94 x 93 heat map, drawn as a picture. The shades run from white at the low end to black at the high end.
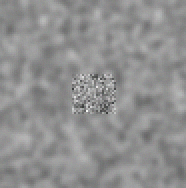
Roughest part: centre. Grain: blotchy. Odd patch: rougher, in the centre. Histogram: heavy tails on both sides. Seam: none. Stripes: none.
